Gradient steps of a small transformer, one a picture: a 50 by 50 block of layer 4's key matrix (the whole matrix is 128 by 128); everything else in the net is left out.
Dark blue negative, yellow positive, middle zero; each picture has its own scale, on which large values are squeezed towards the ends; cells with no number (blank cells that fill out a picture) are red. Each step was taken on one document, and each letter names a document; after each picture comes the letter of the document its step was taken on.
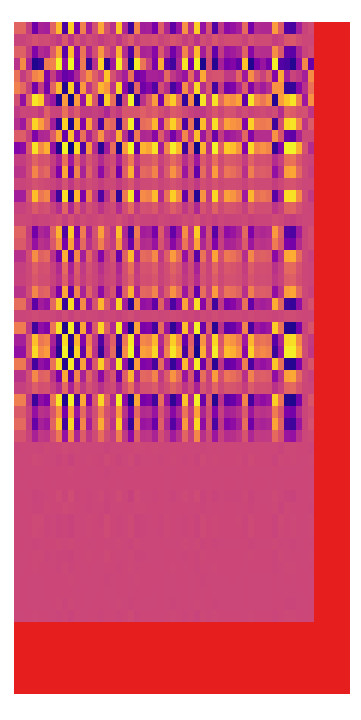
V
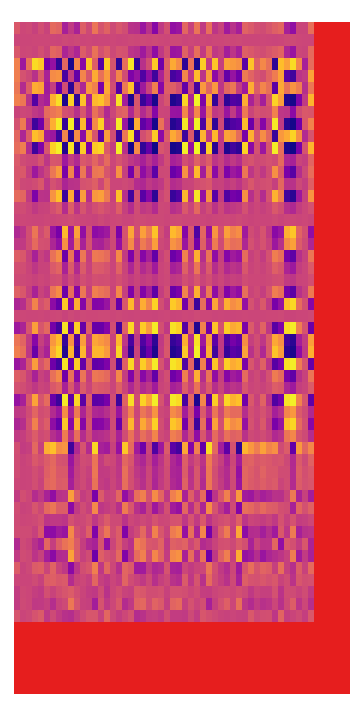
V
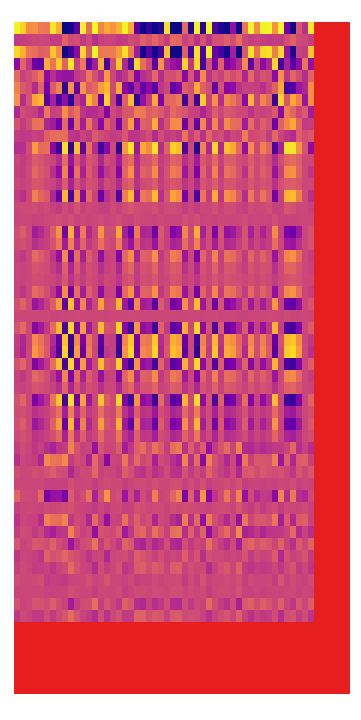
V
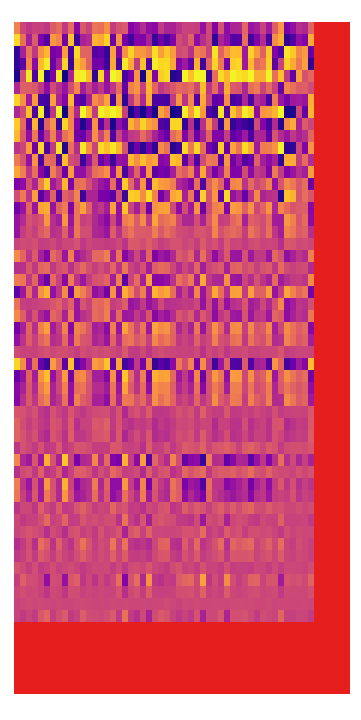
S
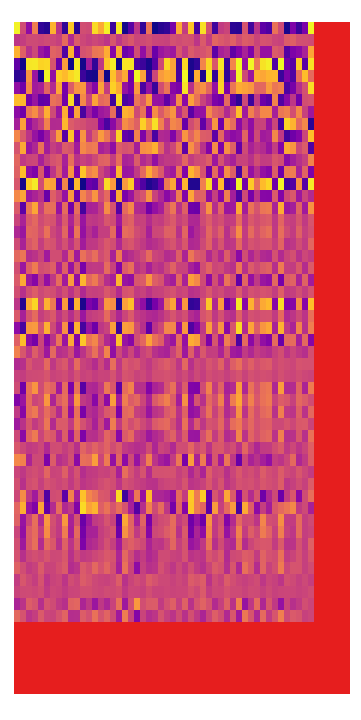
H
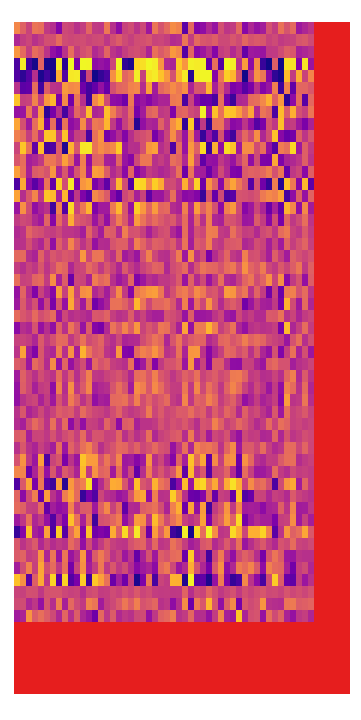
H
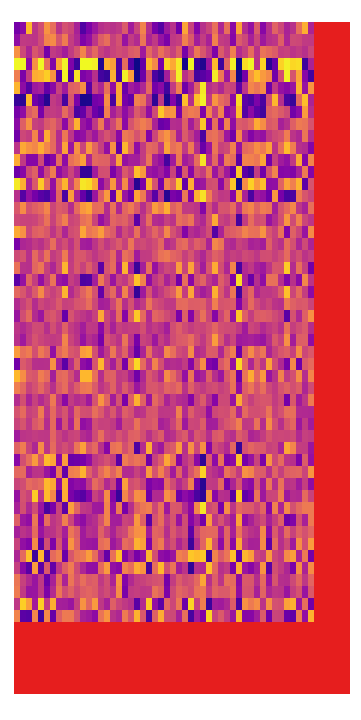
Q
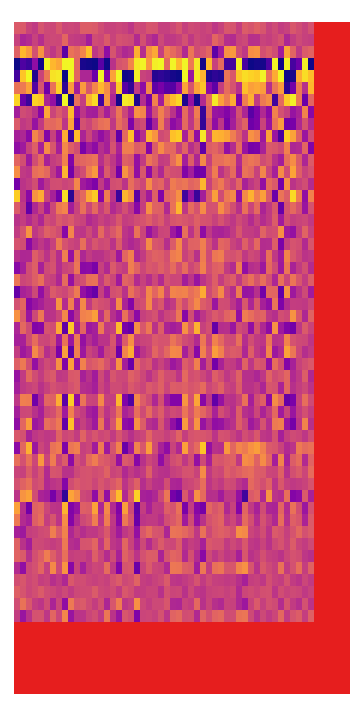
H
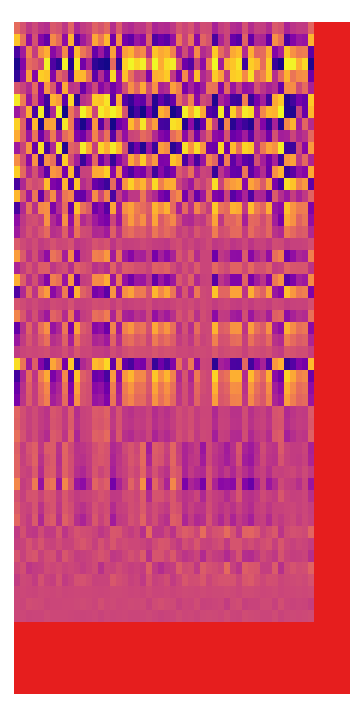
S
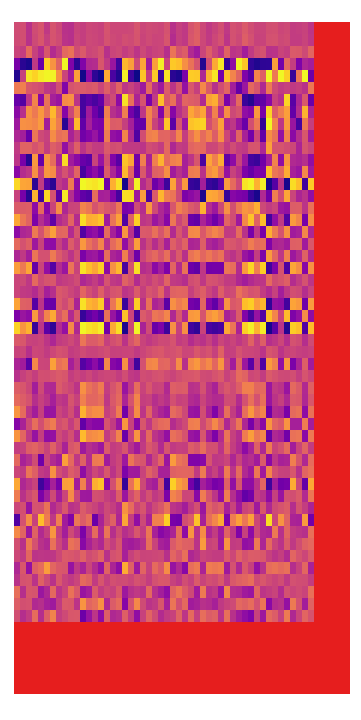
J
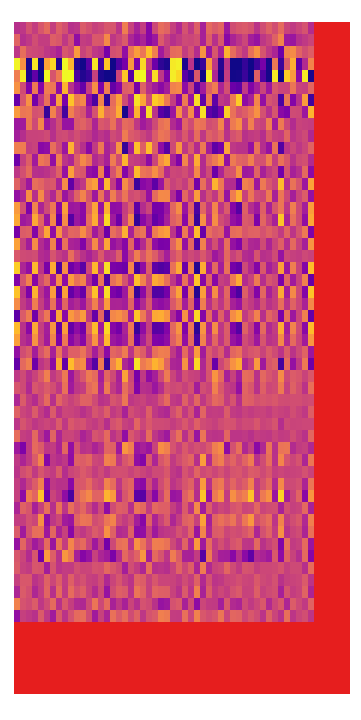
S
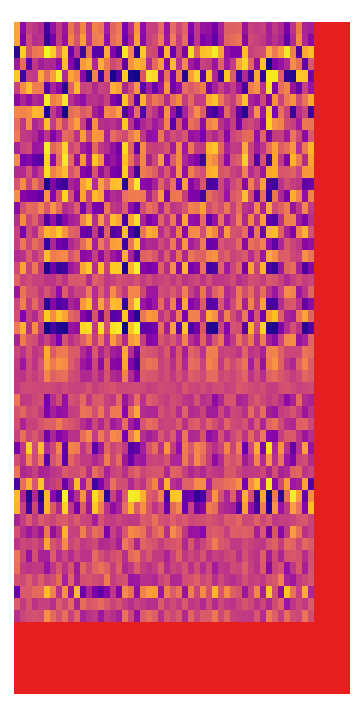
J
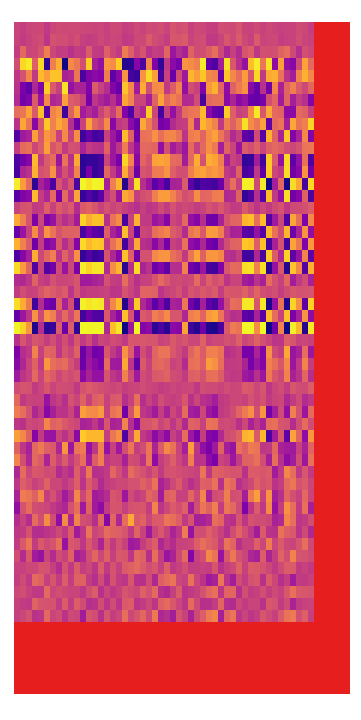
J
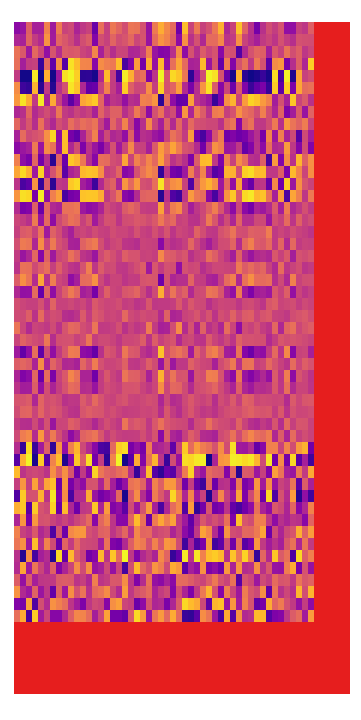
Q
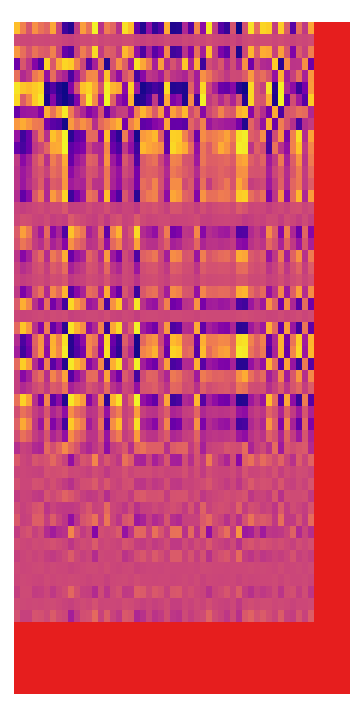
V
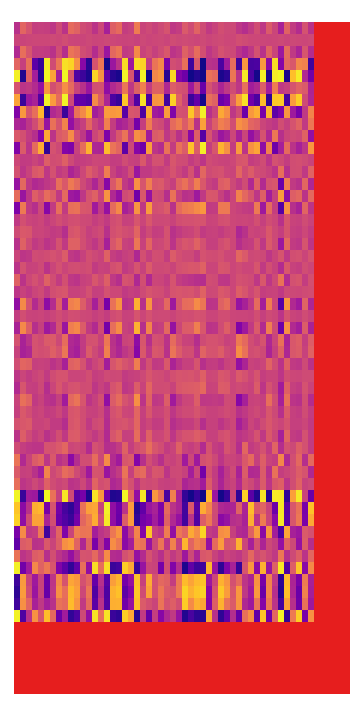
V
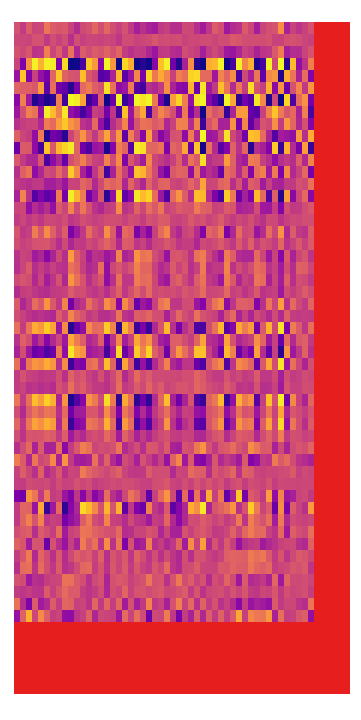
H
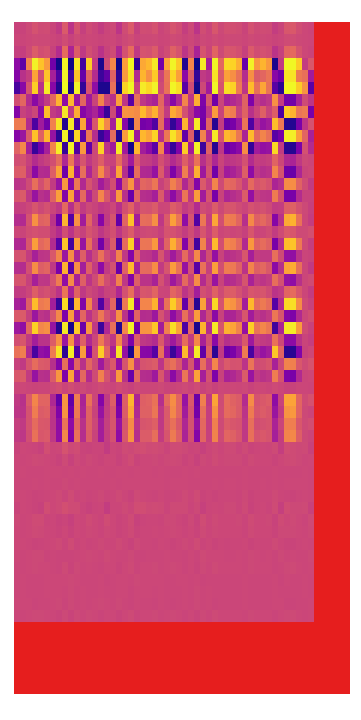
V
